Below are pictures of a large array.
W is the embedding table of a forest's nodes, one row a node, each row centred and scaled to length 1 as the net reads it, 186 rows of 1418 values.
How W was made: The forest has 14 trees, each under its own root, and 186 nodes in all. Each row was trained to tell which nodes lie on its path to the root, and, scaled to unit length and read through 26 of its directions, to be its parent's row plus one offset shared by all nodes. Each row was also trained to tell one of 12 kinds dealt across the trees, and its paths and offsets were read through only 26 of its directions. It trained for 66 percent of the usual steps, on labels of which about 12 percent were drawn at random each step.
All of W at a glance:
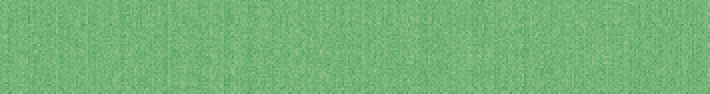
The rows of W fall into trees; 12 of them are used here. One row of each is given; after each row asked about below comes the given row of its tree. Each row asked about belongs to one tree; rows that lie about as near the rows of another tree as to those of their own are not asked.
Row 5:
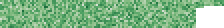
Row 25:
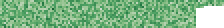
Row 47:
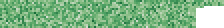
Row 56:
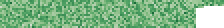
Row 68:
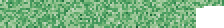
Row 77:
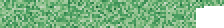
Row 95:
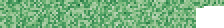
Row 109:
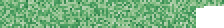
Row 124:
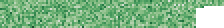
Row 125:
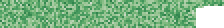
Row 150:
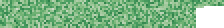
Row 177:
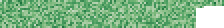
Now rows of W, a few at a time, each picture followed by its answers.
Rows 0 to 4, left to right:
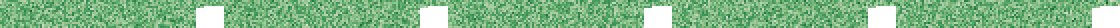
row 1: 47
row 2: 177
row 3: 109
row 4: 47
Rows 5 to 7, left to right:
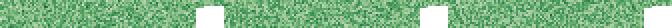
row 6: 68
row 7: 25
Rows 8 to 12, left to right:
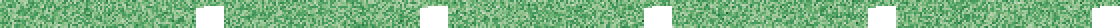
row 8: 68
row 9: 109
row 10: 25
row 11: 150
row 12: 124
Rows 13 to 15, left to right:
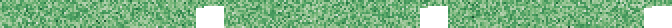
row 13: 125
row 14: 150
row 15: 109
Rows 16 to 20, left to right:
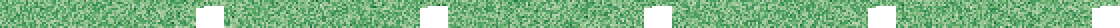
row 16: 47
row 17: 150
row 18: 25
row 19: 25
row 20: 109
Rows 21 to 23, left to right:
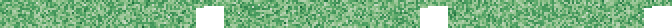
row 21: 177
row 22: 125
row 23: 68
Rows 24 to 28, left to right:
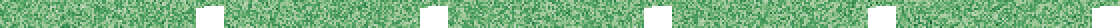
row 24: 109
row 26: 124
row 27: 47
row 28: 25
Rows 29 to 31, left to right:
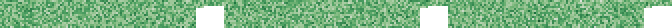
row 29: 77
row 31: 125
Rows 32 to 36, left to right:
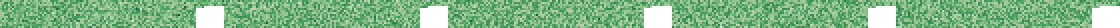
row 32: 56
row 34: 124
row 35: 47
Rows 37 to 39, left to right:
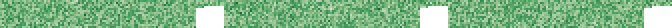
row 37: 68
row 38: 47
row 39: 124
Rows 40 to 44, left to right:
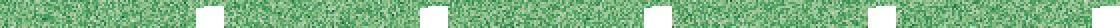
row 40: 68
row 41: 47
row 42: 177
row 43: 47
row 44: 56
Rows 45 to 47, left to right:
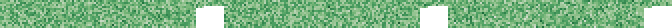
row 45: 125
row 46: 25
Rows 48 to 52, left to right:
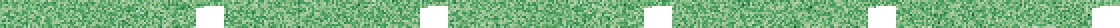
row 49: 25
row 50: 25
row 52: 125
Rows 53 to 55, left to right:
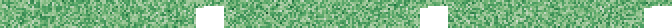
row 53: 68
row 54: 47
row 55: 25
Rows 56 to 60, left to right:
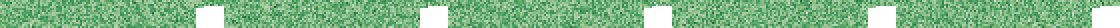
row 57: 177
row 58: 47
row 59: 150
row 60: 124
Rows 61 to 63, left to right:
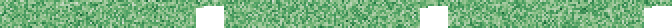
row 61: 47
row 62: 124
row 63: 47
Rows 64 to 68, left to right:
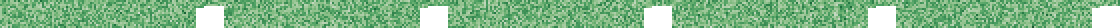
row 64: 177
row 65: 150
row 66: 77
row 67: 47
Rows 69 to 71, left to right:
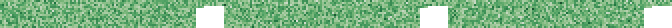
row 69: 177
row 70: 68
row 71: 68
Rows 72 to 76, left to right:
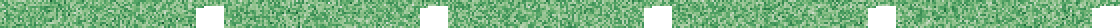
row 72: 56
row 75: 125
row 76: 95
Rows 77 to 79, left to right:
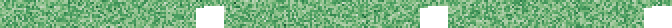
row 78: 56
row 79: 25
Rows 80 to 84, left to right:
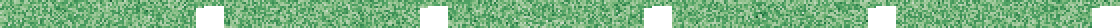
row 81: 150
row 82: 68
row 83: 68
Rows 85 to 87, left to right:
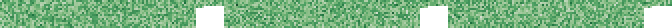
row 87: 150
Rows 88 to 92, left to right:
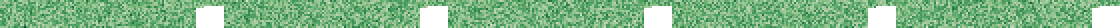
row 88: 109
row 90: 25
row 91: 109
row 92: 56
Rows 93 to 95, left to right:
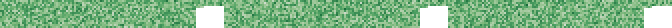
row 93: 125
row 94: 56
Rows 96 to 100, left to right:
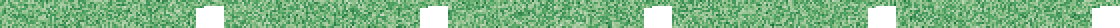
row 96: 177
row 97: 124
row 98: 125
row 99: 150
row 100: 68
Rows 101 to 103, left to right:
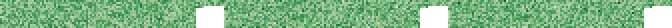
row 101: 5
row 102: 56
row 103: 56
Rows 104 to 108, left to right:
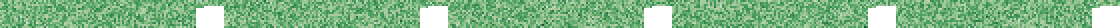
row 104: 5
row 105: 47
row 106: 125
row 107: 77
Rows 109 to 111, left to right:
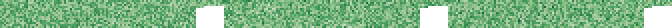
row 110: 177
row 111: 124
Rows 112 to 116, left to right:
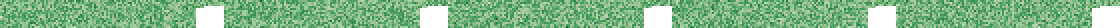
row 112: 124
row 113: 125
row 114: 56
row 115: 125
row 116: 124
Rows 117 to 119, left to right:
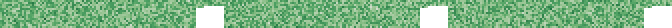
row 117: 177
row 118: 77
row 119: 150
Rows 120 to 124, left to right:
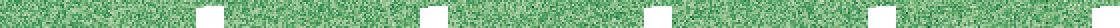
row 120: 109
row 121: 68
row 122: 150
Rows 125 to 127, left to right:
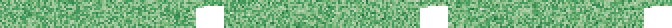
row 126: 109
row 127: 68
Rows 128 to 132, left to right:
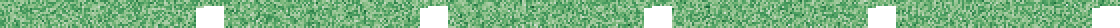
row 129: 68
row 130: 177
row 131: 68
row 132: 177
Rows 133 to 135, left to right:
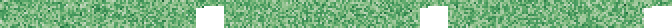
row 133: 109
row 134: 125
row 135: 68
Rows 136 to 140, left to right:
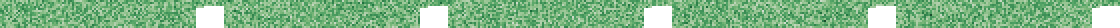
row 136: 125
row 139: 125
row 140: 77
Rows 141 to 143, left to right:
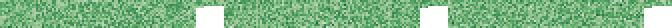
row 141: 47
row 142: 150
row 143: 150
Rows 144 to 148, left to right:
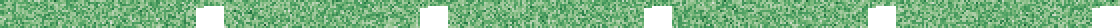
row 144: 47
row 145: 25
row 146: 177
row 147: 56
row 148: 25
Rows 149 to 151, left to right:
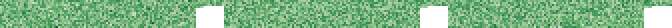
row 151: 47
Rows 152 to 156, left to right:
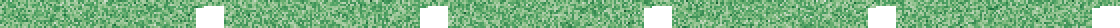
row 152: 68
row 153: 5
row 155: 109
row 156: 177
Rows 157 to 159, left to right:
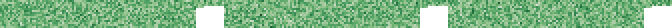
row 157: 125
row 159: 25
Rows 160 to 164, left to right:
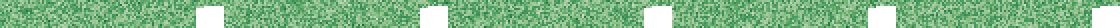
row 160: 25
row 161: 5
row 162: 125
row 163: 124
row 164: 177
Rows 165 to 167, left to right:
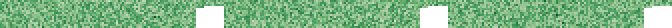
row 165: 177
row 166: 47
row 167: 109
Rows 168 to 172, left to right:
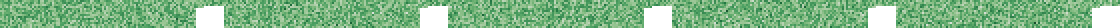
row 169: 150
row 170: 25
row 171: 25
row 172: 109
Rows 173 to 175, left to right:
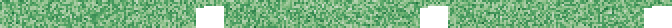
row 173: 95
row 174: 125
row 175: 177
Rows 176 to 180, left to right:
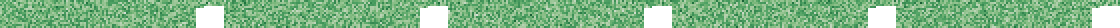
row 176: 56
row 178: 177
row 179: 177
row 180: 68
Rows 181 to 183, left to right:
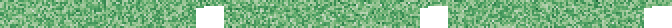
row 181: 5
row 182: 125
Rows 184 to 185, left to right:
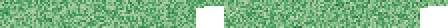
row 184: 150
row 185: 25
